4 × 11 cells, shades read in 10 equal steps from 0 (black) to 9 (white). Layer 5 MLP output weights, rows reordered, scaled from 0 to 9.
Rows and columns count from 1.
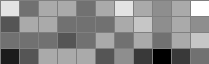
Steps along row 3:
same same down up up down up down up up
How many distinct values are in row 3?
4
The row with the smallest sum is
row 4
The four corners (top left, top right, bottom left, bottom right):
8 9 1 4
